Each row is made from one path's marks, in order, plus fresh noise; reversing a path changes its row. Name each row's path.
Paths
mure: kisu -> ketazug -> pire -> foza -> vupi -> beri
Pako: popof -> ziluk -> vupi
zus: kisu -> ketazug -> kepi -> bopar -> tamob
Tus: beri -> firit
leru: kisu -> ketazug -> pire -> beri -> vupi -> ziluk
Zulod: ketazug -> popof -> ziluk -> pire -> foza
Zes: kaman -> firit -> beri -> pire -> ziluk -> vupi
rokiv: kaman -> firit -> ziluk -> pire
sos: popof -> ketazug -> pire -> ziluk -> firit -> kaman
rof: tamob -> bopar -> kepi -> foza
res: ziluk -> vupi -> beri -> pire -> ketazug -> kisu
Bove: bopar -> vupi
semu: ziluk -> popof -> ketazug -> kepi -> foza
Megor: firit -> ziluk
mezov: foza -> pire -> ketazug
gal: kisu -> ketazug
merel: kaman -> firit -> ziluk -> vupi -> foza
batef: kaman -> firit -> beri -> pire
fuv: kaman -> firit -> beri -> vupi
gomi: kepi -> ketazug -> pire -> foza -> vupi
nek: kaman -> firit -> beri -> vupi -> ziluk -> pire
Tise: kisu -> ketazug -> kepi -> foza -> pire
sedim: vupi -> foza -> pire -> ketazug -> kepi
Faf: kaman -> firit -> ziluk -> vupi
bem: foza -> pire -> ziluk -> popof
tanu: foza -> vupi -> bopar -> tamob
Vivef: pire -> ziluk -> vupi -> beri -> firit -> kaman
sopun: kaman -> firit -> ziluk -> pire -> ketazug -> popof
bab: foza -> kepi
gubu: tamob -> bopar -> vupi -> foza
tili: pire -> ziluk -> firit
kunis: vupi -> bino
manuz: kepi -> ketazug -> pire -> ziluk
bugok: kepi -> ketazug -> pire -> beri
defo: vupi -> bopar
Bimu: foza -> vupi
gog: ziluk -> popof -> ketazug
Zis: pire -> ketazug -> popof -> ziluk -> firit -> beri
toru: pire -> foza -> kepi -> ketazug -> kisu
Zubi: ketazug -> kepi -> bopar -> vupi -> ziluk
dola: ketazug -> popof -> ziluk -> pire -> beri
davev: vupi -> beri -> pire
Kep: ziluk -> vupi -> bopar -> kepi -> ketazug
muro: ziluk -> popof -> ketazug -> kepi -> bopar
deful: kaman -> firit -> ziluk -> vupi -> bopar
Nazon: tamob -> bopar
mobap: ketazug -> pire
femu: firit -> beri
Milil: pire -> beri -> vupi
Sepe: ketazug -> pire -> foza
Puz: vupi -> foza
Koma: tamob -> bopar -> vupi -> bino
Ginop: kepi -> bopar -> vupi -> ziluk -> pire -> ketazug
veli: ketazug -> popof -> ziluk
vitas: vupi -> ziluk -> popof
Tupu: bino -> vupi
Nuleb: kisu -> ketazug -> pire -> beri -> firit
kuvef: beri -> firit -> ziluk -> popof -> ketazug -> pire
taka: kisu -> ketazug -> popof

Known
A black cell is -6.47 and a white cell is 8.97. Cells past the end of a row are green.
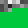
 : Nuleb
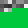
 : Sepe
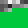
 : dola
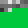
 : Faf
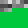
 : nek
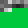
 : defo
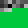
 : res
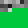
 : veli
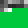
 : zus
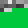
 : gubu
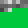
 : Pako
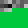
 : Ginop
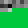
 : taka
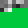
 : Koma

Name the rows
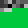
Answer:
toru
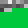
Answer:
merel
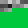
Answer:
rokiv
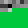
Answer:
sopun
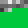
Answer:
Zes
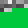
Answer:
Puz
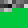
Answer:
mezov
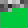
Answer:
tili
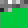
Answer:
fuv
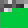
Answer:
rof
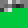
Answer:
Bove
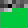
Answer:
gal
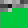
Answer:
manuz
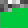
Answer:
femu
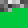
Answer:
Tus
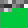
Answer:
Tise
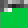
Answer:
tanu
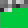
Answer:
kunis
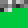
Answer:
Tupu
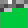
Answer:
gomi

